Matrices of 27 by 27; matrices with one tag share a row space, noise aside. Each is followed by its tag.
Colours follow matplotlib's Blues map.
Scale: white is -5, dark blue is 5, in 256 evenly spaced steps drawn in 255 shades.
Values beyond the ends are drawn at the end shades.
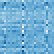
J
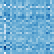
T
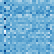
T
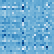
J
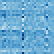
J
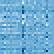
J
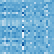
J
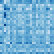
T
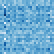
T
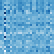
T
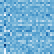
T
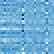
J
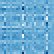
J
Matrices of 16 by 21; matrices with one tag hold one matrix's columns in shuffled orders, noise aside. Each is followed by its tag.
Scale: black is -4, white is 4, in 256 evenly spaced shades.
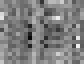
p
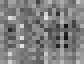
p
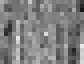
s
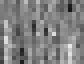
s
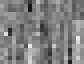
s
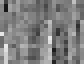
s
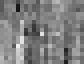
s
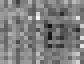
p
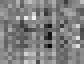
p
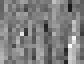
s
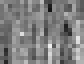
s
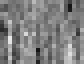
s
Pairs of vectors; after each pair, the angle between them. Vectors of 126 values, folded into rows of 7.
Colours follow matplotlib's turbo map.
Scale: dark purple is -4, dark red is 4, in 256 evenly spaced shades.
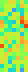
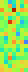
partly opposed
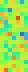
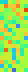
orthogonal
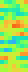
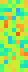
partly aligned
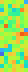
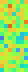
partly opposed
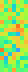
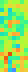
partly opposed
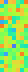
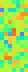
orthogonal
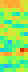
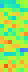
nearly opposite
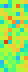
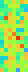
partly aligned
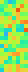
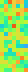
orthogonal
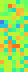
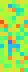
nearly opposite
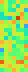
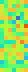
nearly opposite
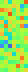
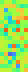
orthogonal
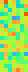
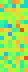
orthogonal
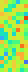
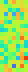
orthogonal
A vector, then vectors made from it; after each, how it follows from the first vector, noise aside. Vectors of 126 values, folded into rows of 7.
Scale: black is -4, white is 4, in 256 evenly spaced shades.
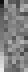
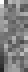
negated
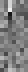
wrapped around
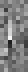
wrapped around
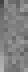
shrunk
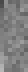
shrunk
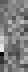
wrapped around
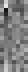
wrapped around
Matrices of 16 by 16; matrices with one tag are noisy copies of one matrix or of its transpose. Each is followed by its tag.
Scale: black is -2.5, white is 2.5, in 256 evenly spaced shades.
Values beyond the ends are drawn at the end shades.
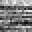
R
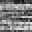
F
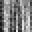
F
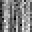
F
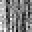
R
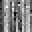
F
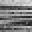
R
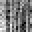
R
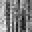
R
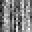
F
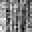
R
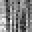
R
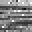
R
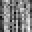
F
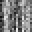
F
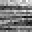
R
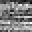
F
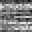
F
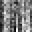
F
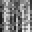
F
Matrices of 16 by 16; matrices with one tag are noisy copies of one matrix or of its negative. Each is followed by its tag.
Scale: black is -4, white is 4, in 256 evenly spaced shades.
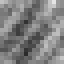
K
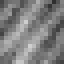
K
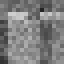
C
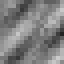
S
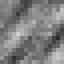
S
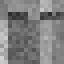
C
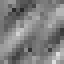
S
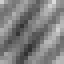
K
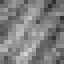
K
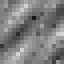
S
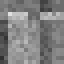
C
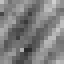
K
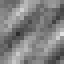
S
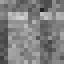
C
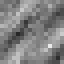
S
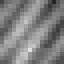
K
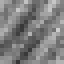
K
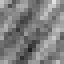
K
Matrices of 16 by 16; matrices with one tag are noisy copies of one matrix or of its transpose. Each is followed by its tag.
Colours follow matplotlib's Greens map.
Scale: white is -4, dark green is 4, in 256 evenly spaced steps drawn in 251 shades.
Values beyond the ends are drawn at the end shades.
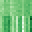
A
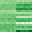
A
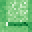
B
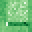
B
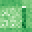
B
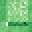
B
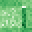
B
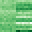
A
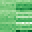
A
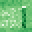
B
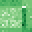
B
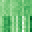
A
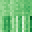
A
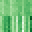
A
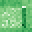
B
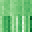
A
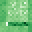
B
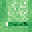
B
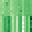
A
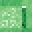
B
